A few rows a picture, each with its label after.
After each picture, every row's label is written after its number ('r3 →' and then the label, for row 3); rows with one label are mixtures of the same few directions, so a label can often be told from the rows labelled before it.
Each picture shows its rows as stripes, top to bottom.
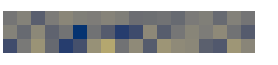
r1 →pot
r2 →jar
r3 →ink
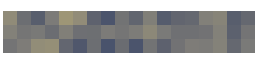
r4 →ink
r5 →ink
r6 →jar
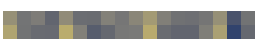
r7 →ink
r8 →ink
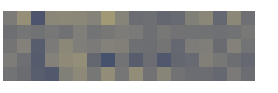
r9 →pot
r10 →jar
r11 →pot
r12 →ink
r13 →jar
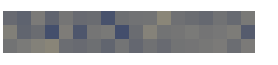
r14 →pot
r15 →jar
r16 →jar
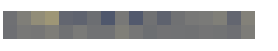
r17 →jar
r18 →jar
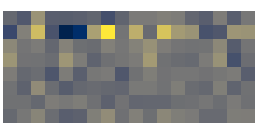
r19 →pot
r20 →ink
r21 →ink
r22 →ink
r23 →jar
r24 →pot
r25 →ink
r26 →ink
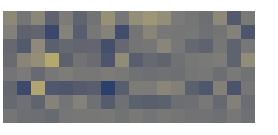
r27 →ink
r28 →jar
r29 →pot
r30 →jar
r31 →pot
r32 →pot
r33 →ink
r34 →jar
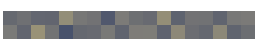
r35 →pot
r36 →pot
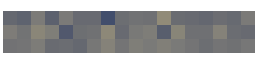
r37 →pot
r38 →pot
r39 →ink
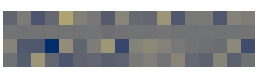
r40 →pot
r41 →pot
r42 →jar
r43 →pot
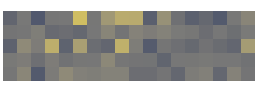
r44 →jar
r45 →ink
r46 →jar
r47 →pot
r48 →pot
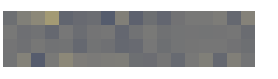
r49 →jar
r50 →jar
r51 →jar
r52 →pot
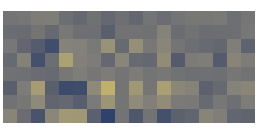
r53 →jar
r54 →pot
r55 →jar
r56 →pot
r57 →jar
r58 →ink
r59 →ink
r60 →ink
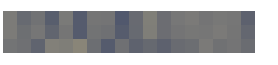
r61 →jar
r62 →jar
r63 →ink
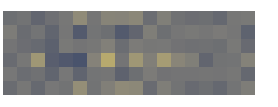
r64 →jar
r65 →jar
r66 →jar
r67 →ink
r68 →jar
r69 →jar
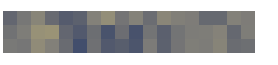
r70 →ink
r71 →jar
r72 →jar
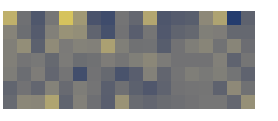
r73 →ink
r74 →ink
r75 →pot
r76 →ink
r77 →jar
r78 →ink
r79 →jar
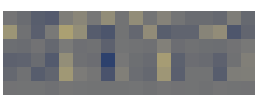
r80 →jar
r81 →ink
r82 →pot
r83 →pot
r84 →pot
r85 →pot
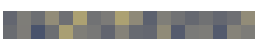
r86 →jar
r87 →pot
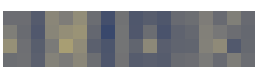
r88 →ink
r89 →ink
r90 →ink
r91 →ink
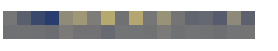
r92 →jar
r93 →pot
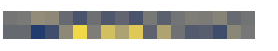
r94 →jar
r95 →jar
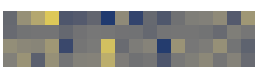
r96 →jar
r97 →ink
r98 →pot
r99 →pot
